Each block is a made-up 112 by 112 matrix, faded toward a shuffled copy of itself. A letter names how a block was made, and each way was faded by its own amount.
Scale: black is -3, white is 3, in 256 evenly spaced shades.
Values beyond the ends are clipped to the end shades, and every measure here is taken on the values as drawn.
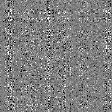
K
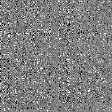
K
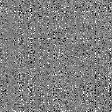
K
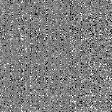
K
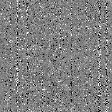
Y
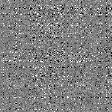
K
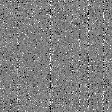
Y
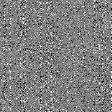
Y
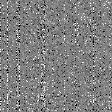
Y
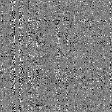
K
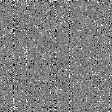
Y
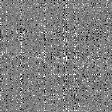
K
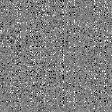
K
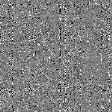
Y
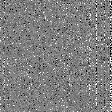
Y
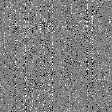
Y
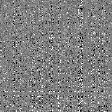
K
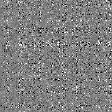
K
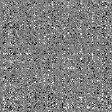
K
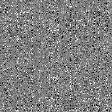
Y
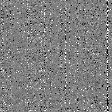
Y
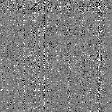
K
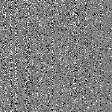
Y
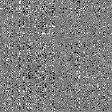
K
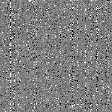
Y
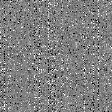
Y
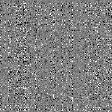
K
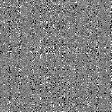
K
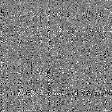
K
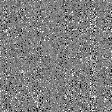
Y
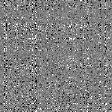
K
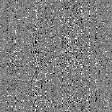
K
